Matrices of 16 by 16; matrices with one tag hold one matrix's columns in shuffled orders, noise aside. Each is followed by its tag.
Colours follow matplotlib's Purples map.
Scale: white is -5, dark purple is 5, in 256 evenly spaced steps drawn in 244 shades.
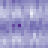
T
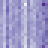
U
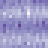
T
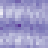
T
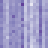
U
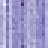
U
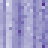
U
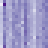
U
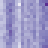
U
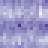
T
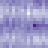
T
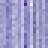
U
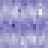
T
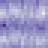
T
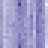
U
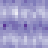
T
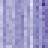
U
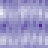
T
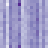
U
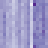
U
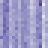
U
